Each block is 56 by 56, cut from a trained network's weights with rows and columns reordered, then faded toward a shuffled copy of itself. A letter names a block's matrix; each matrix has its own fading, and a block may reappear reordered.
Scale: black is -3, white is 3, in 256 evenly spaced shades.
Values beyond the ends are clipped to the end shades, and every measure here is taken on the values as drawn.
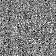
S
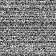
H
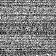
H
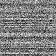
H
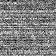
H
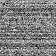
H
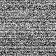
H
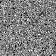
S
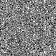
S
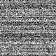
H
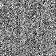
S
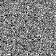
S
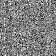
S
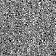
S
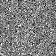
S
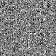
S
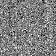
S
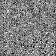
S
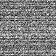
H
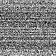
H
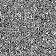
S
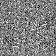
S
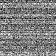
H
